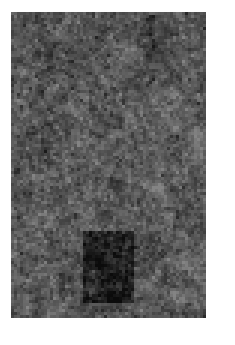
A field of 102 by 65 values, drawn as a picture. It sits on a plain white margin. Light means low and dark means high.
The field is mottled with small blotches. An odd patch, higher than its surroundings, sits in the bottom middle. On average the colour sits 70% of the way up the scale. The ninth with the highest average is the bottom middle. No overall slope runs across the table.
